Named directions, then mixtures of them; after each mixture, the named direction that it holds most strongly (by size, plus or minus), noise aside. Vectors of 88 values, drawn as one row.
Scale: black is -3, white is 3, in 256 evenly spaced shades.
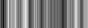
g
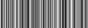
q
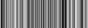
q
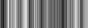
g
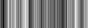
g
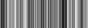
g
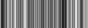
g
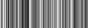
q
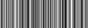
q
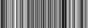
q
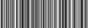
q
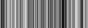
g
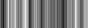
g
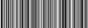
q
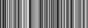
q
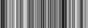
g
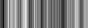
g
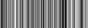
q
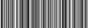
q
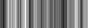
g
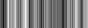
g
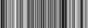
g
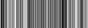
g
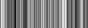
g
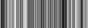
g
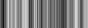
g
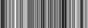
g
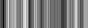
g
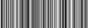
q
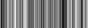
g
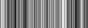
g
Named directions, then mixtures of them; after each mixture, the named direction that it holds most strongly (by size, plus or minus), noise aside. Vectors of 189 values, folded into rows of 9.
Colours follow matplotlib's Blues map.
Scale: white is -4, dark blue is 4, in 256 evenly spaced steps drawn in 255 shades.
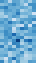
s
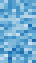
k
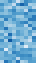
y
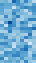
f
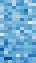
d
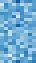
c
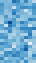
f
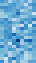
s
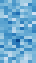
s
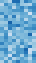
c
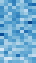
d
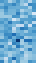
s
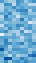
d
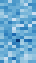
s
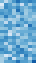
c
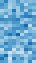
k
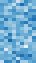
y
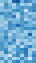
c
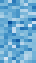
s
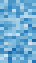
k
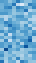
y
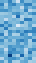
c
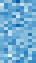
c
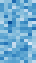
f
